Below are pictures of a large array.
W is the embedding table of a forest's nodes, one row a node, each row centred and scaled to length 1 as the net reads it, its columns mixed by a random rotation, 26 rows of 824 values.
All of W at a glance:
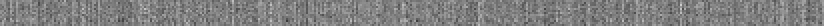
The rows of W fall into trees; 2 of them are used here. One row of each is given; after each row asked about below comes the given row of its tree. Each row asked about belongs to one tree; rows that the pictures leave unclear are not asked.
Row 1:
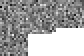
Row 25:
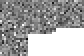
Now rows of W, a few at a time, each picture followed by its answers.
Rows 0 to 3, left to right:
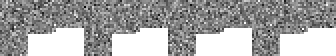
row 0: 25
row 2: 25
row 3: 1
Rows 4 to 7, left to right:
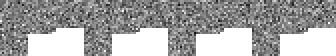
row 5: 25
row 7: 25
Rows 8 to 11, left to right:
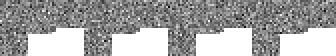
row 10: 1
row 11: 25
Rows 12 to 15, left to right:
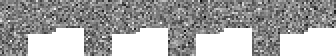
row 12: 25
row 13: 25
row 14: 1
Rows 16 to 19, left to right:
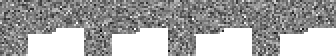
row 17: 1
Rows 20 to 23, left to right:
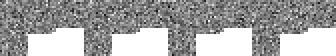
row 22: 1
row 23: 25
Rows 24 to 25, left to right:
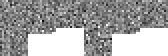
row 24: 1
